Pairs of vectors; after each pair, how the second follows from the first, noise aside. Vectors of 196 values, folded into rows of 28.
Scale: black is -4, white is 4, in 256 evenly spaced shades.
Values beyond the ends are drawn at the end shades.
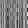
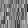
sign-scrambled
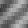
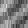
negated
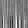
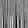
negated
